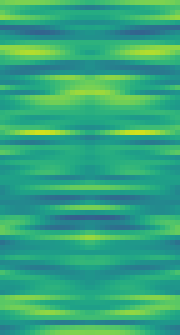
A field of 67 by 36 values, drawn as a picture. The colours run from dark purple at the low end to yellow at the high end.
The grain runs across in streaks. The histogram is bell-shaped. It is mirror symmetric from left to right. No overall slope runs across the table.
